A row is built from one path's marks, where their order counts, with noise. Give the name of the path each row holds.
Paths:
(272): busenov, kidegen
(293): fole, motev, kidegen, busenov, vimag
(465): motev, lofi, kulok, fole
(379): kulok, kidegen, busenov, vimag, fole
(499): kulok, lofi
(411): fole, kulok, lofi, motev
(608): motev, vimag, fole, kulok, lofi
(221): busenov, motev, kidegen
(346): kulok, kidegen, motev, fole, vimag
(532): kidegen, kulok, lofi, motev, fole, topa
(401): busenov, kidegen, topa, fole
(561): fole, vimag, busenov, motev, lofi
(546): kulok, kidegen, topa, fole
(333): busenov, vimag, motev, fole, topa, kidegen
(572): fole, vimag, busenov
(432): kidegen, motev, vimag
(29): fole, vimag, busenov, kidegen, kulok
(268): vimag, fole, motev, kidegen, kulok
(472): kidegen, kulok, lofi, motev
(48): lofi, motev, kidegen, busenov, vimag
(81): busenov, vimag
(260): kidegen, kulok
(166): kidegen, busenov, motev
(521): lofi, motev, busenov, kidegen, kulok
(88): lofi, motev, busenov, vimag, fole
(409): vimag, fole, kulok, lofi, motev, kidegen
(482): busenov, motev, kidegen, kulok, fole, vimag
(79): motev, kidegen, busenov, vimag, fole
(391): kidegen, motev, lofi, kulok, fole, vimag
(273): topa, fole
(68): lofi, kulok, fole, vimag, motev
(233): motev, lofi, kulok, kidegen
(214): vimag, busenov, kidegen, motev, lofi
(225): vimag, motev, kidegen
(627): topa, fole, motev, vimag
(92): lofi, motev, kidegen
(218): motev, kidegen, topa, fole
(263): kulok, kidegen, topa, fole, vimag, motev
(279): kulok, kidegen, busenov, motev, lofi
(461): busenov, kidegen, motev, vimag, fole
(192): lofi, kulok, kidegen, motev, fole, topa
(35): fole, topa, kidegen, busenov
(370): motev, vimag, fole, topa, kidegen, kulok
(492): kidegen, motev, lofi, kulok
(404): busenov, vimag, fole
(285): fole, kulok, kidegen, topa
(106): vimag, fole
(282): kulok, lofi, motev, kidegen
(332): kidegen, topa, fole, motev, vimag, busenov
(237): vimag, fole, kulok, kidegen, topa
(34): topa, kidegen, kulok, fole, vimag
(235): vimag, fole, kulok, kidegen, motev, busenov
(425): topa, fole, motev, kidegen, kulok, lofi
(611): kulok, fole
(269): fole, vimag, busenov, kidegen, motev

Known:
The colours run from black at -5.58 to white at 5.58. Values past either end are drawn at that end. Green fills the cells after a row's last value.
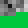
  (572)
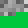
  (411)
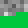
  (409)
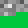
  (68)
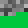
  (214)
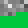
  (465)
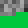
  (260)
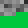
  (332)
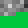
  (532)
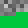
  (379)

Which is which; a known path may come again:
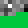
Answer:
(48)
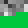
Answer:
(237)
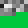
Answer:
(499)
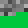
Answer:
(214)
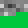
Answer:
(268)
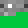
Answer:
(192)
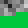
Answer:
(106)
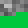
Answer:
(279)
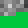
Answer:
(532)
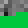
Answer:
(461)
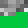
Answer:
(425)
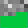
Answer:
(465)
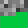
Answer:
(218)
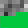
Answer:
(333)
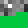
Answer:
(521)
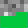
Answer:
(409)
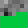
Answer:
(482)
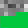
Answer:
(235)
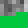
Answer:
(561)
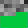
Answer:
(332)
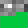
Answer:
(282)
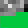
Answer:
(492)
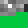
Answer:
(233)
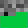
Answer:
(401)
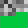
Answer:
(611)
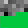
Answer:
(221)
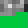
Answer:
(472)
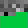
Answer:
(272)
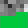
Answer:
(29)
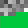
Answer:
(285)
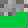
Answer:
(411)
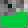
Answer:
(572)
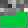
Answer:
(35)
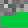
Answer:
(379)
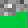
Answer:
(68)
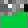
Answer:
(92)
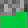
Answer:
(260)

